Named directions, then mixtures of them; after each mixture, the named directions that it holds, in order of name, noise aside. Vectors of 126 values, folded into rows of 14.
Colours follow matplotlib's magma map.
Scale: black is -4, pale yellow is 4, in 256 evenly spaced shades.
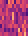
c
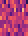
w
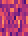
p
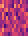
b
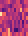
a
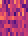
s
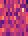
b, s, w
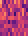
s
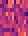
b, c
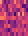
s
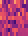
s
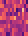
b, s, w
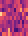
a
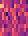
b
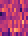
a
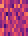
b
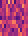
c, s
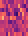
a, b, s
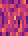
p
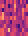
a, b, w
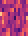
a, p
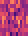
p, s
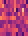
b, s, w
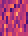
b, p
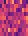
p, w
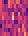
c, s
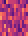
a, w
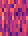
b, c, p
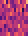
w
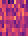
c, p, s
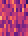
w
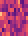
a, p, s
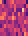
c, s, w
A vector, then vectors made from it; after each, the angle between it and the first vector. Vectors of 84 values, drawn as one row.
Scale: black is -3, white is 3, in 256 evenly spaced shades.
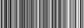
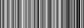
nearly opposite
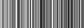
partly opposed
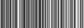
partly aligned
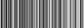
nearly parallel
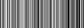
nearly opposite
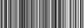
nearly parallel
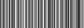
partly opposed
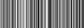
partly opposed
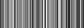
partly opposed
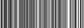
nearly parallel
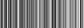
nearly parallel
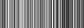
partly opposed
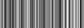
partly aligned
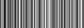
orthogonal
